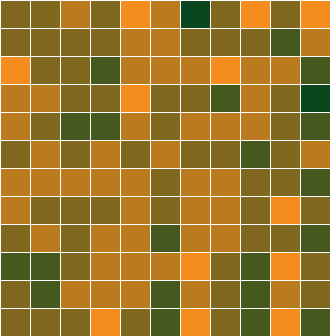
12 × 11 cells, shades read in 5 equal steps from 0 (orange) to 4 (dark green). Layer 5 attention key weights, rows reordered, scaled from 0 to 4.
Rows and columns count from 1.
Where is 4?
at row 1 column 7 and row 4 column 11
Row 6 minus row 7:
1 0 1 0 1 -1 1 1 1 0 -2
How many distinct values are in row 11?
3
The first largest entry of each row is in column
7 10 4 11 3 9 11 2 6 1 2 6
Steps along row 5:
up up same down up down same same up up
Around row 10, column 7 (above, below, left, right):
1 1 1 2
